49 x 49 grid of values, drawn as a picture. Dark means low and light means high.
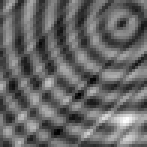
The bottom right is the ninth with the highest average. Concentric rings centre on the top right. A single bump stands in the bottom right. The halves do not mirror each other. The histogram is bell-shaped.
